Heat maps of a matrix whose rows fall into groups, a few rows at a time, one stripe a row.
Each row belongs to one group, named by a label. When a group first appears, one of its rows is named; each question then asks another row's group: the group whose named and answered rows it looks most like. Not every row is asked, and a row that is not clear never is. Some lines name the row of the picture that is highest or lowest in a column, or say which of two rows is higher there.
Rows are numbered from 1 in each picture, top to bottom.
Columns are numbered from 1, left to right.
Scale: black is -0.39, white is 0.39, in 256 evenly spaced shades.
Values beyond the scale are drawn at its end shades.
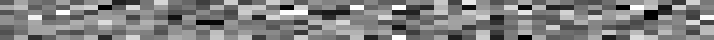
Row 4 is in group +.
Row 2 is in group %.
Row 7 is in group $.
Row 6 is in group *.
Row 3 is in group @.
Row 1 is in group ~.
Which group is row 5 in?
~
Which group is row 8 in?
%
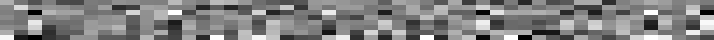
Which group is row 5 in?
+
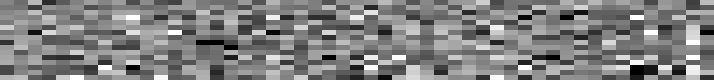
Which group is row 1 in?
+
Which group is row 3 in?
*
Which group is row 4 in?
%
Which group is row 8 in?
*
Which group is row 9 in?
~
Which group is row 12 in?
*
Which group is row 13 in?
%
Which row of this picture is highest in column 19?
7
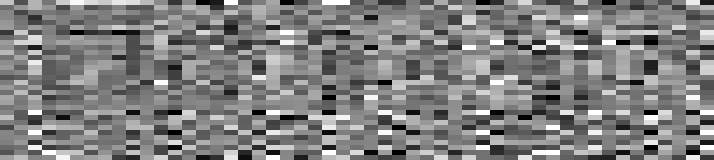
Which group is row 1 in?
~
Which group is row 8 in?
@
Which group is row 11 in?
*
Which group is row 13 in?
+
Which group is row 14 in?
+
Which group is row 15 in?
+
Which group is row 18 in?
*
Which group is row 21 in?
*
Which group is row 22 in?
*
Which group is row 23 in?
+
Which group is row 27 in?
+
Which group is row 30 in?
+
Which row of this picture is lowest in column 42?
7
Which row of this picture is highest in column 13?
29
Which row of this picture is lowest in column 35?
1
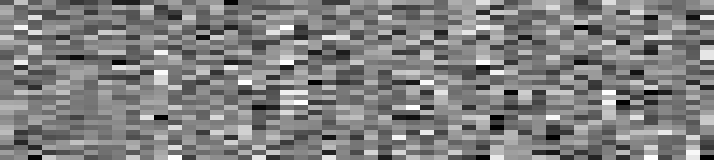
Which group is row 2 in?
$
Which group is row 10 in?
+
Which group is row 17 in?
@
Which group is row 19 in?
@
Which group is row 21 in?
@
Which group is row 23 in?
@
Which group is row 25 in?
+
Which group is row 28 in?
*
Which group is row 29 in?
~
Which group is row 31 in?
*
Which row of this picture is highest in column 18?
17
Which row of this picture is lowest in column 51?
32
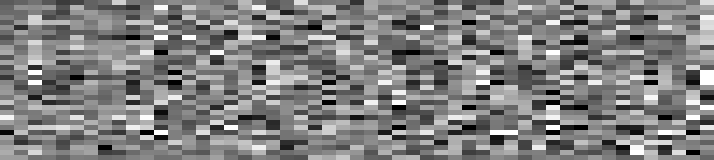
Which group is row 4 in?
+
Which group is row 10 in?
~
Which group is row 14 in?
%
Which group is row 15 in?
+
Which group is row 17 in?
+
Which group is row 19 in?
*
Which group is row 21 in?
*
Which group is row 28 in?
$
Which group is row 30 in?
%
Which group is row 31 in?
%
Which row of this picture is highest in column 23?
8
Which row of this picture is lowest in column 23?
6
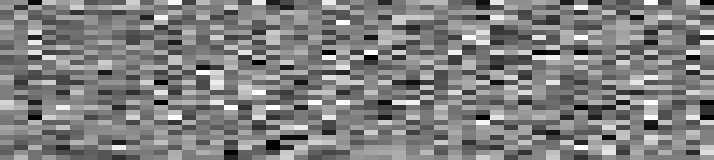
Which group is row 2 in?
~
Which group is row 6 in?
$
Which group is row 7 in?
+
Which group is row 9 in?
+
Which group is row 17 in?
$
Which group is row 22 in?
~
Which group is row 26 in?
@
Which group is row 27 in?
*
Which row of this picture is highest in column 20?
22
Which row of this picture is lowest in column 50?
12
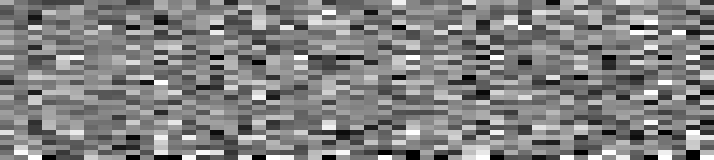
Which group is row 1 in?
*
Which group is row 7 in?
%
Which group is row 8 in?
+
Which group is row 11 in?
$
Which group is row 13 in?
%
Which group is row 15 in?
+
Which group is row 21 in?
+
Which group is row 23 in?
$
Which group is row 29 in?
*
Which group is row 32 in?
+
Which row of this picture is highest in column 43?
32
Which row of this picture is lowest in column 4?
32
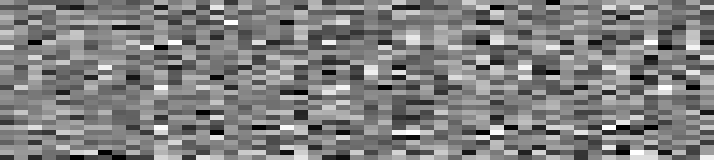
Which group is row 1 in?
*
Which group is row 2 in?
$
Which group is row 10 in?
$
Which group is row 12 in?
+
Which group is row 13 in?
@
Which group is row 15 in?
*
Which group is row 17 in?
+
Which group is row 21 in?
$
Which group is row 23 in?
~
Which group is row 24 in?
$
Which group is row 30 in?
@
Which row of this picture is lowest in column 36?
2
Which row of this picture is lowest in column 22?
19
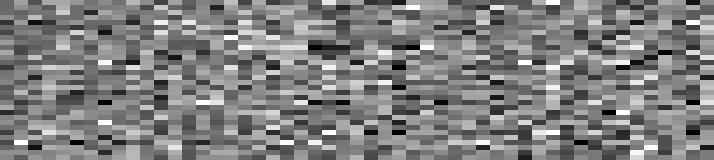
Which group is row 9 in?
@
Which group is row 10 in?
@
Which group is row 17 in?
$
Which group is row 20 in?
$
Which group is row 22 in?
$
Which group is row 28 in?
%
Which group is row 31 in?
%
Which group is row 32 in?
%
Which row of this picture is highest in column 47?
30
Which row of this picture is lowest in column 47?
12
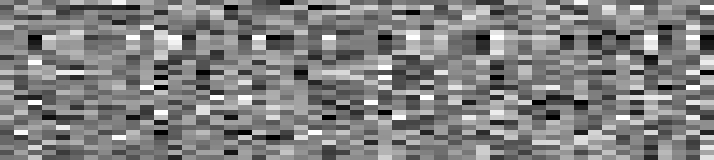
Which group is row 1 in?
~
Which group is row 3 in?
$
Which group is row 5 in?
~
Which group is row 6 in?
$
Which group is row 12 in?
@
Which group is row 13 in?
+
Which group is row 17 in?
@
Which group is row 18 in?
$
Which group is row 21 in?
*
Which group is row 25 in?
$
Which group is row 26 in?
@
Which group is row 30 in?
+
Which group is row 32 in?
+
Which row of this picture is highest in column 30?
8
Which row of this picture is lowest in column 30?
3
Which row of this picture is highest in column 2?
27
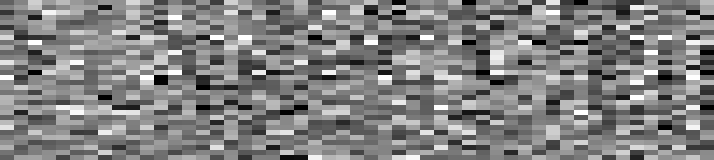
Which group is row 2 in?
%
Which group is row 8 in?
@
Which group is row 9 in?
*
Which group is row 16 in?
$
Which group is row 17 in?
$
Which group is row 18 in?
~
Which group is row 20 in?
%
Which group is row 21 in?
*
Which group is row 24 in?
%
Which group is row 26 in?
$
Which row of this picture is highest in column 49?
30
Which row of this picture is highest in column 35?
6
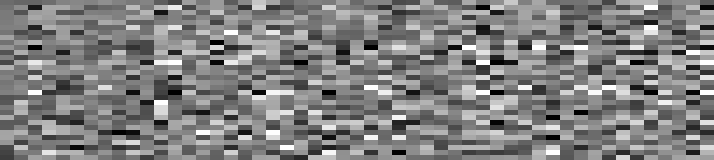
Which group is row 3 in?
$
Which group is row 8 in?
@
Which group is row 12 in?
@
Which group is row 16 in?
+
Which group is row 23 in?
~
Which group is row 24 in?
*
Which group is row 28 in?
*
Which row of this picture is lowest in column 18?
27
